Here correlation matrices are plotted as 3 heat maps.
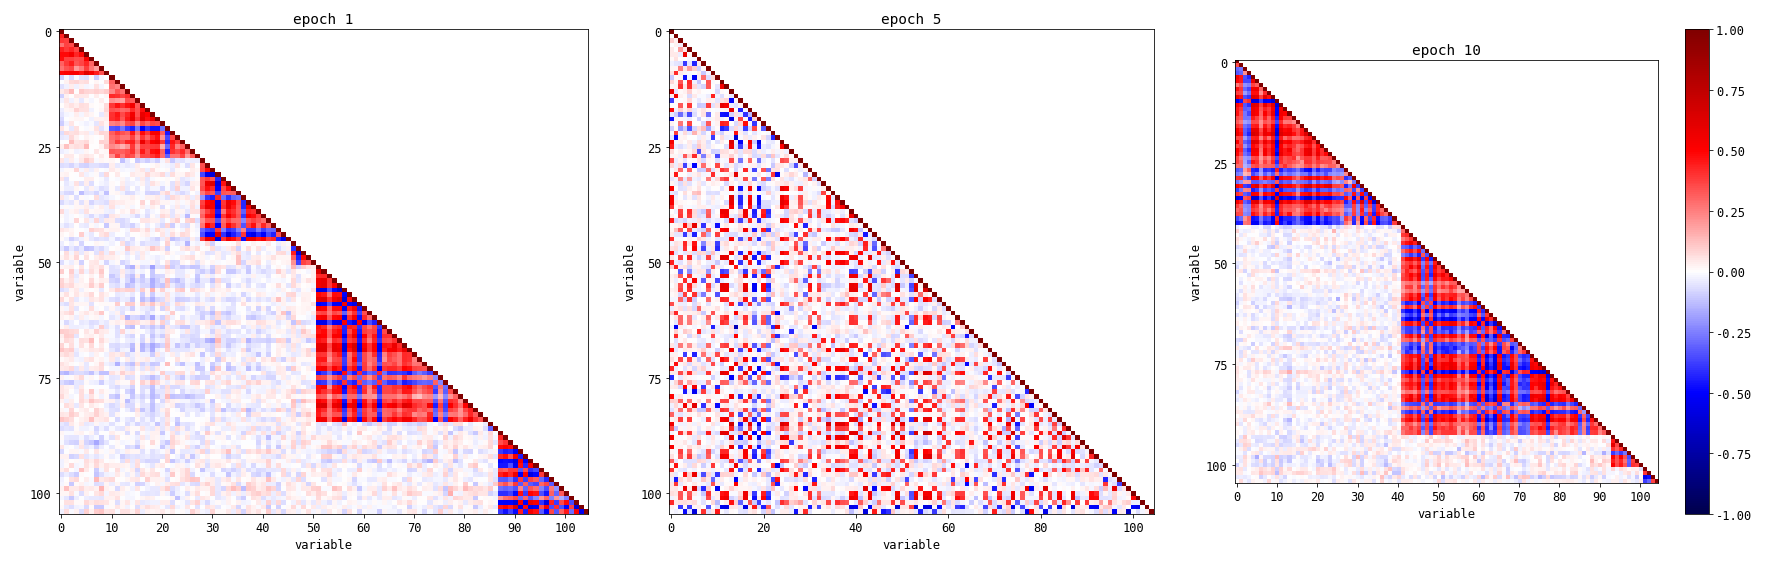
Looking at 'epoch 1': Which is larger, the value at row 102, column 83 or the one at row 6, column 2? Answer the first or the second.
the second
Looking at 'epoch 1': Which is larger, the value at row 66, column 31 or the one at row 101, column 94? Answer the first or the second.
the first
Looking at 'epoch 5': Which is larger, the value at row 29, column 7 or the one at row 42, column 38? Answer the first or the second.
the first
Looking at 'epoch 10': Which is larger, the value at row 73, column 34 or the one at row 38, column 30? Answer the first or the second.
the first
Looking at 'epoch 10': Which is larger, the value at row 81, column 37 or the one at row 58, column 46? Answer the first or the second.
the first
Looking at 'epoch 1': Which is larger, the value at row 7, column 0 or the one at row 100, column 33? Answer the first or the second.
the first
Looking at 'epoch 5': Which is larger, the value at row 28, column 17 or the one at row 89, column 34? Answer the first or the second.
the first
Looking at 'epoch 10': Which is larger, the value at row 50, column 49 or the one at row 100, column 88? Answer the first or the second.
the first
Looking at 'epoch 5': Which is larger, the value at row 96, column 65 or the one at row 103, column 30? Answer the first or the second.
the first
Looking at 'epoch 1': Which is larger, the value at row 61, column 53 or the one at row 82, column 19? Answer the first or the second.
the first
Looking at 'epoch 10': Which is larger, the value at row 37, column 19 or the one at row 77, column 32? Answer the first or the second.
the first
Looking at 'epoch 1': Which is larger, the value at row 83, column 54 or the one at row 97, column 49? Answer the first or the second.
the first
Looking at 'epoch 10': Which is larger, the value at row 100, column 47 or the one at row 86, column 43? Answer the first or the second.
the second
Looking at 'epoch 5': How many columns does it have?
105
